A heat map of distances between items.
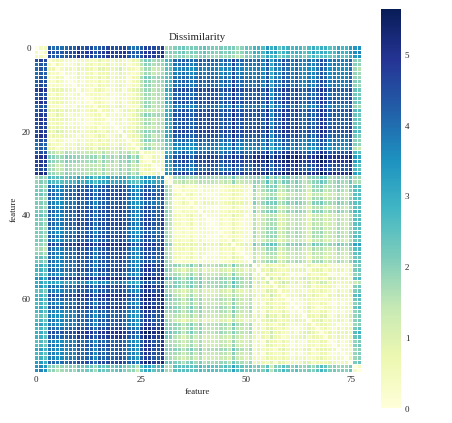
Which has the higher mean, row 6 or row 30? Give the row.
30
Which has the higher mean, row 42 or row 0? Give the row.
0
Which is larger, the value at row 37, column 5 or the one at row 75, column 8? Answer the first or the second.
the second
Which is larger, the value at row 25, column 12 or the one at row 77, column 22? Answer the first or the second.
the second
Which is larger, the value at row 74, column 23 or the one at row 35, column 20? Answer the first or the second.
the second
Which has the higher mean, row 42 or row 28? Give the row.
28
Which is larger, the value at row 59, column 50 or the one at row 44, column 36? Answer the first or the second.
the first
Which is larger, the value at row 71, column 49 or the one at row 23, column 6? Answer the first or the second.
the first
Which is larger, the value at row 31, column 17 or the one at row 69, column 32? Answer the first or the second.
the first
